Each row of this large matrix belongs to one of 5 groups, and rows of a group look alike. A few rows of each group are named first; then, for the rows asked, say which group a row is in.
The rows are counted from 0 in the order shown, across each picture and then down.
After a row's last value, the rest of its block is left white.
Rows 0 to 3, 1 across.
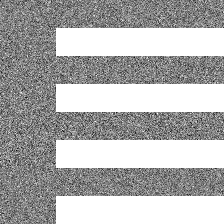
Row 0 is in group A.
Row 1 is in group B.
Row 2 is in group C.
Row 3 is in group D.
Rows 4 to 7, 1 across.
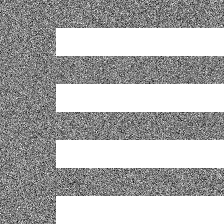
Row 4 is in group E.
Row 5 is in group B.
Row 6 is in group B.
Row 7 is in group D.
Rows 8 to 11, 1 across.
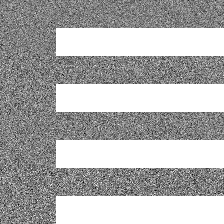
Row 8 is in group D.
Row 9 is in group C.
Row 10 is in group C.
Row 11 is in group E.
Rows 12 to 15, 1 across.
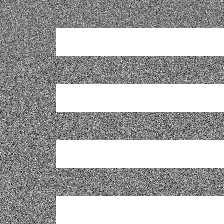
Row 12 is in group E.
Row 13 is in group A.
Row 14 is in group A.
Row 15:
C
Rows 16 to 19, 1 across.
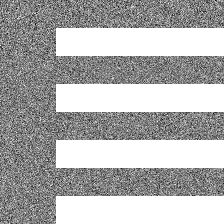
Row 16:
D
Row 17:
D
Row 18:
C
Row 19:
E
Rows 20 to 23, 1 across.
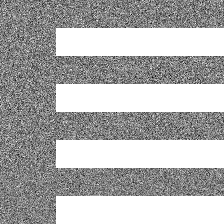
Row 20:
E
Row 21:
C
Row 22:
C
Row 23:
D
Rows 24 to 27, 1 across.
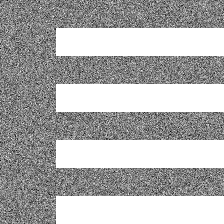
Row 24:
C
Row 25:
D
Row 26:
C
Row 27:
A
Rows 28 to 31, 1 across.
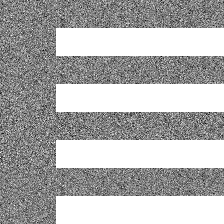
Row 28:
B
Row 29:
B
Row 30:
D
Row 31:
B
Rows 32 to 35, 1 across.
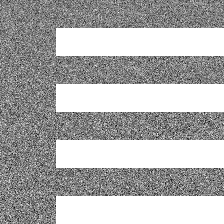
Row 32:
C
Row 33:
C
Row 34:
A
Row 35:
C
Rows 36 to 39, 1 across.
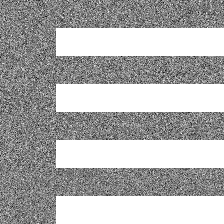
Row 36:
B
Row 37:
A
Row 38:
C
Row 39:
C
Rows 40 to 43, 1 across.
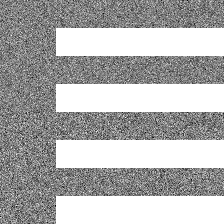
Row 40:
B
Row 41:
E
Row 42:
B
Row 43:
C
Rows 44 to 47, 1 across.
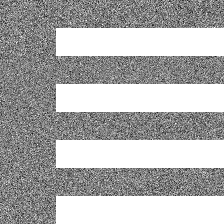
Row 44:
B
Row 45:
D
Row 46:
E
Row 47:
C
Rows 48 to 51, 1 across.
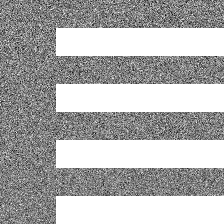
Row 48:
C
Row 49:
D
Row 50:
C
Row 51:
B
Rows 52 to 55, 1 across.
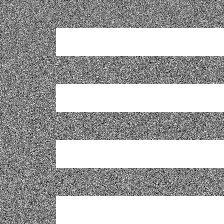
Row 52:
D
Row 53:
E
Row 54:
E
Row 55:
A
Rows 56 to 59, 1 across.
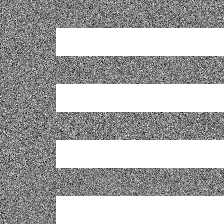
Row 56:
C
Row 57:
D
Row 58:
B
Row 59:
D
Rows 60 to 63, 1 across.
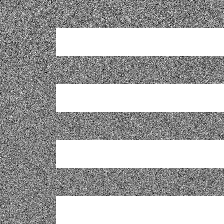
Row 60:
A
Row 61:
B
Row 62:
D
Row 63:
B
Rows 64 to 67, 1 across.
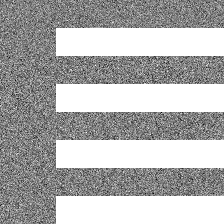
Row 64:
D
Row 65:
C
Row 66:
B
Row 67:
B
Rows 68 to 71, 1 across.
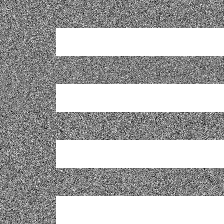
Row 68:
E
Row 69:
E
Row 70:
B
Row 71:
A
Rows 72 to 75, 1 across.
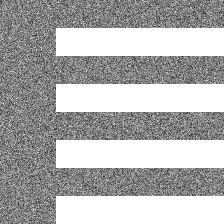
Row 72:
E
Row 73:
B
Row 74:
C
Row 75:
E
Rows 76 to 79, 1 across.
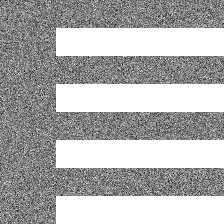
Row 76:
A
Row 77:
D
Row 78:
E
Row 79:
C
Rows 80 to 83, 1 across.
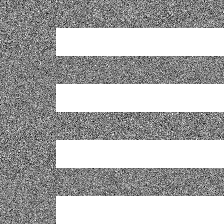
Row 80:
A
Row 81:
C
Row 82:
D
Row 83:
A
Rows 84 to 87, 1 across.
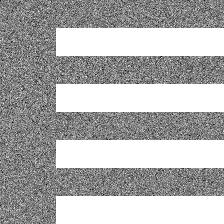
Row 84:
A
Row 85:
B
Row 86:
C
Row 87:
B
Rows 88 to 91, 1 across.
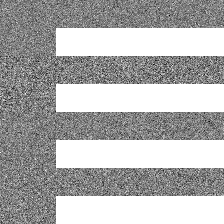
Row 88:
E
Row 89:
A
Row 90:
A
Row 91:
B
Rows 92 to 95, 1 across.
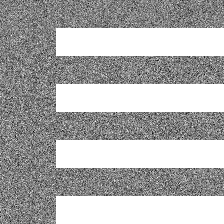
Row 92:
B
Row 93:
A
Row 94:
C
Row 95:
C
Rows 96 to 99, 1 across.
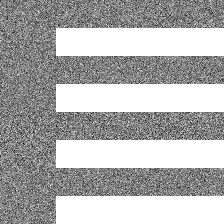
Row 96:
A
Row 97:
D
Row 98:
C
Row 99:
E
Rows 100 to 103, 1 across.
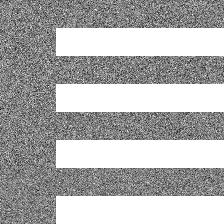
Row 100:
C
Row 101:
E
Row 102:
C
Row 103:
A
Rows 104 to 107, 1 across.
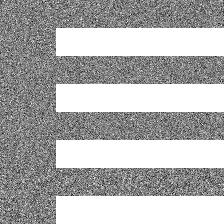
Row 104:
E
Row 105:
D
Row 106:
D
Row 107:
A
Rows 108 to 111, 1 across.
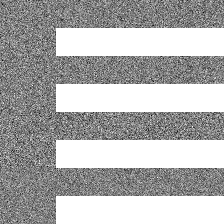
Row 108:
B
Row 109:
B
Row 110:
C
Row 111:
D
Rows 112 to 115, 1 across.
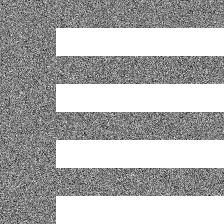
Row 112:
B
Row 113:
B
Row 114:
C
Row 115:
D
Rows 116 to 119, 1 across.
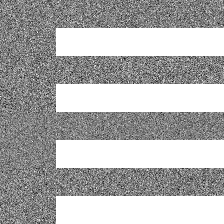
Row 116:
E
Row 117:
A
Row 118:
B
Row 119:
B
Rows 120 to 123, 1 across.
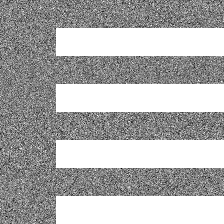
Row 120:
C
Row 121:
E
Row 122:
B
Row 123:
A
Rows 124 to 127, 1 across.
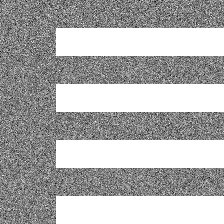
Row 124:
E
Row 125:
A
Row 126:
C
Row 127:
A
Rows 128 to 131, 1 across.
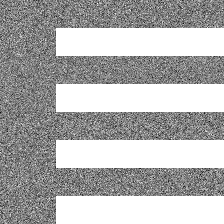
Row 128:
B
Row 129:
C
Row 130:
A
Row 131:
D
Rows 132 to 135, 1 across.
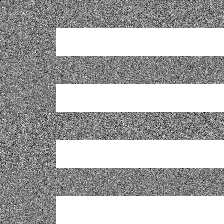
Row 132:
A
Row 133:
B
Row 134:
A
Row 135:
B
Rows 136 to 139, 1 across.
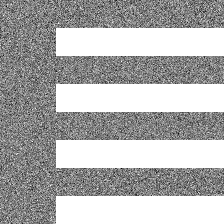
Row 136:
D
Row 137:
A
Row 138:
B
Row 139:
E
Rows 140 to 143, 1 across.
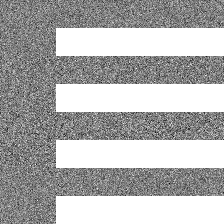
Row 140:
D
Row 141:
E
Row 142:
A
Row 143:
E
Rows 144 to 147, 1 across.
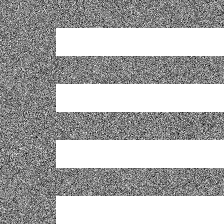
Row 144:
D
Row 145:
A
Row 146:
B
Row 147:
A
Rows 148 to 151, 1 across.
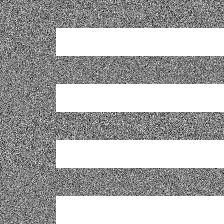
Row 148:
C
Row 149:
E
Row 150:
C
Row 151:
D
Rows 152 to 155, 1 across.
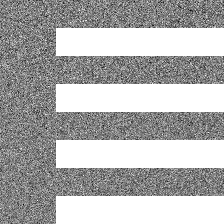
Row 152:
B
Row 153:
E
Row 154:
B
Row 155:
E
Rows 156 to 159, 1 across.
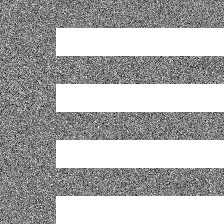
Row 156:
C
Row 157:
B
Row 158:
C
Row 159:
E
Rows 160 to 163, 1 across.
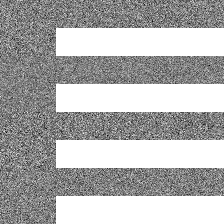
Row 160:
C
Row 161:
A
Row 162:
B
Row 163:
D
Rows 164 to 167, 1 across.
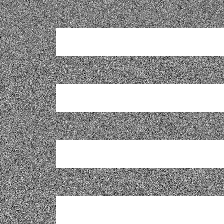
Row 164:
B
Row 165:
C
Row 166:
C
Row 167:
C
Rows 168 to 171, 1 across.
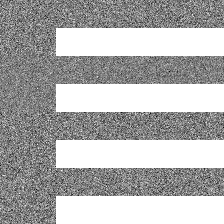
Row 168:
C
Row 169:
E
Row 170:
E
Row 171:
A
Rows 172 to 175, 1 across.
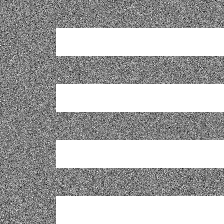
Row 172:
D
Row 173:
D
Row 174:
E
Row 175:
B
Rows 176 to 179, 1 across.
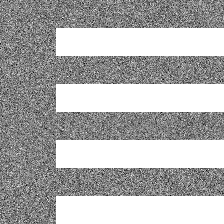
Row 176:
C
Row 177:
D
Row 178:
B
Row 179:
D
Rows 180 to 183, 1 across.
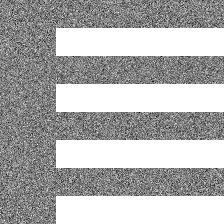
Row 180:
C
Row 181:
B
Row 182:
E
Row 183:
D
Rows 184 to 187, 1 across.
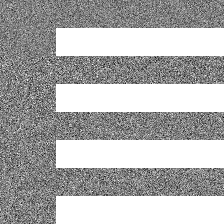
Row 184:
D
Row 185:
E
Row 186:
D
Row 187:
C
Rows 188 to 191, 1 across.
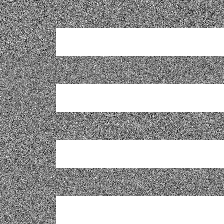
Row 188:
B
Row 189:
A
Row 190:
C
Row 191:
C
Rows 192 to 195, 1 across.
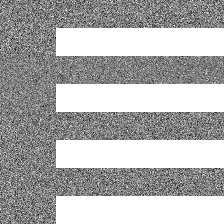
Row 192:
C
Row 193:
B
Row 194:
C
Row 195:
C
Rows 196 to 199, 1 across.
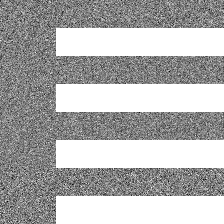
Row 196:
A
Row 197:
E
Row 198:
E
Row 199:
D
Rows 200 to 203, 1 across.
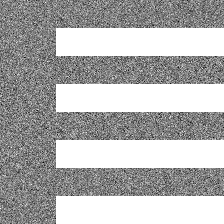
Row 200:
B
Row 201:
D
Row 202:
B
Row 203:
A
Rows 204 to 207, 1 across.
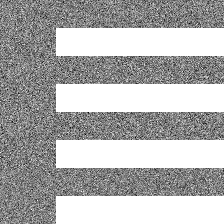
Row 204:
C
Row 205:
D
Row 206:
D
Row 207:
E
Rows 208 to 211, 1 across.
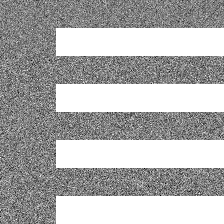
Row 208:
B
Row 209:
E
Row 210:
D
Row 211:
C
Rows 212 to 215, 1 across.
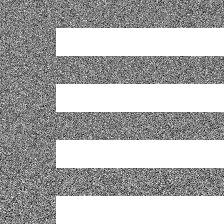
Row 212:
B
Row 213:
B
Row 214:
A
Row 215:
A
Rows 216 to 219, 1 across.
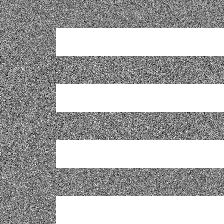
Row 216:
C
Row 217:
A
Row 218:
A
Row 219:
E
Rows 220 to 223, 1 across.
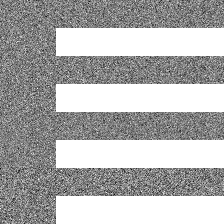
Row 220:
B
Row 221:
E
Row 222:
E
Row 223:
A
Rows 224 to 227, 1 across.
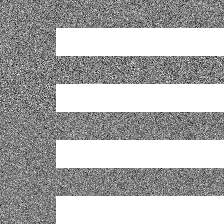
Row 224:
C
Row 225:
D
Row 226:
B
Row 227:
B
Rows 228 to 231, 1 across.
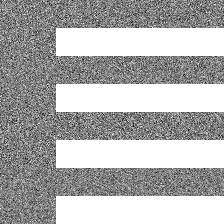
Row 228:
E
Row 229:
D
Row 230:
D
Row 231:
A
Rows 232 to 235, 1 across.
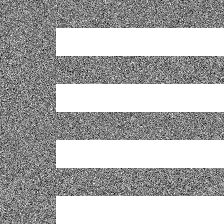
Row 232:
B
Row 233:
D
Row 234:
D
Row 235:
A
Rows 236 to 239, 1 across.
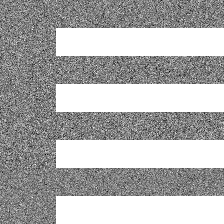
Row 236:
B
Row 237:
E
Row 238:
A
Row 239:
B
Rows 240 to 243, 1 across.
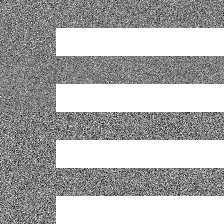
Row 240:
E
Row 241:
A
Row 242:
C
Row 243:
C
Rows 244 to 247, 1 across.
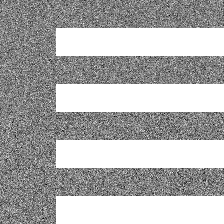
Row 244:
E
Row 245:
E
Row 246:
C
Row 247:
B
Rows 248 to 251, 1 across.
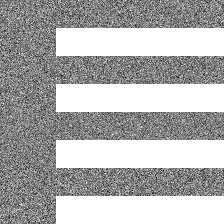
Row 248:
D
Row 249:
B
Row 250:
D
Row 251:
B
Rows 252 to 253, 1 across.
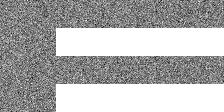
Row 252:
B
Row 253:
E
